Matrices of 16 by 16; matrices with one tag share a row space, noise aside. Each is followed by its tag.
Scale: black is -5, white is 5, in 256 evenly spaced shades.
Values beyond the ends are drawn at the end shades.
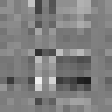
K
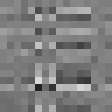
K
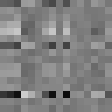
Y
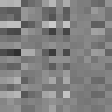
Y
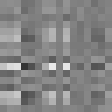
Y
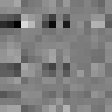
Y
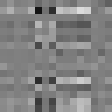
K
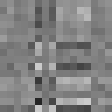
K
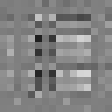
K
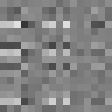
Y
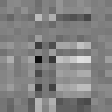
K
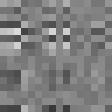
Y
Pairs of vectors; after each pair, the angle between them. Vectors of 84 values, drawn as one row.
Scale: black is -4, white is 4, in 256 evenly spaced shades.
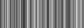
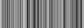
nearly opposite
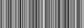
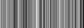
partly opposed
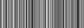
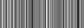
nearly parallel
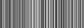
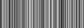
partly aligned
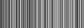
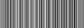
partly opposed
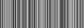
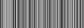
nearly parallel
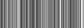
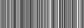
orthogonal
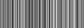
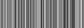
partly opposed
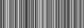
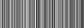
partly opposed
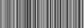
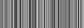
orthogonal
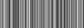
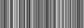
nearly opposite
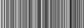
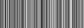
partly opposed
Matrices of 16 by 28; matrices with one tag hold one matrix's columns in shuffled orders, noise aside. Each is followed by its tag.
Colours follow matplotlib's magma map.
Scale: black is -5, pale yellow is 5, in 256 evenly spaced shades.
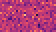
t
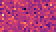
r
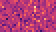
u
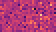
r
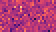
u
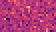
u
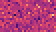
t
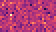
r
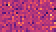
r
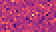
t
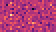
r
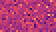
t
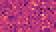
r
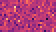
u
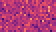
u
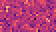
u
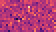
u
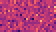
u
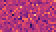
t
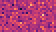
r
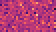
r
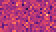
r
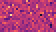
t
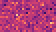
r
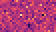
t
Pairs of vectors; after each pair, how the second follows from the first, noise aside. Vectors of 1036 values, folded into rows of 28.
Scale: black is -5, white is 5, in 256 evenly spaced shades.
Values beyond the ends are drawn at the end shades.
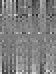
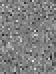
shuffled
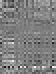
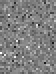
shuffled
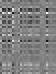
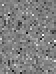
shuffled
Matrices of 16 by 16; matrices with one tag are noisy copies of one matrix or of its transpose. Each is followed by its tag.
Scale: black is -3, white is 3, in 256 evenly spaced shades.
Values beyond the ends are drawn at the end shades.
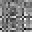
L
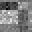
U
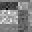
U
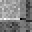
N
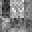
U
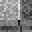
N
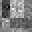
U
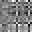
L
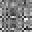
L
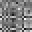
L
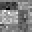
U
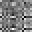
L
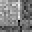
N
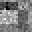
U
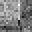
N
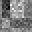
U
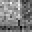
N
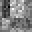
U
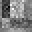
U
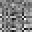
L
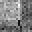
N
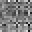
L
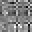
L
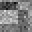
U
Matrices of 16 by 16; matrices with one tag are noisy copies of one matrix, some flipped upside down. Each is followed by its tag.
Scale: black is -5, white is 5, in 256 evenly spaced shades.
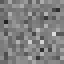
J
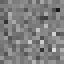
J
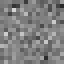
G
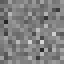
J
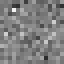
G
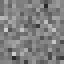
G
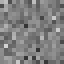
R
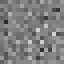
J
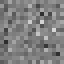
J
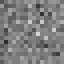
J
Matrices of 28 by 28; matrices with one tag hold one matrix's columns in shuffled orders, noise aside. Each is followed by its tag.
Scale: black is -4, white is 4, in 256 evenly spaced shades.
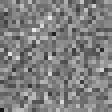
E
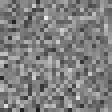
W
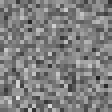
W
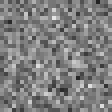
W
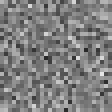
E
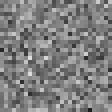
E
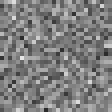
E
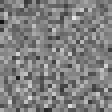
W
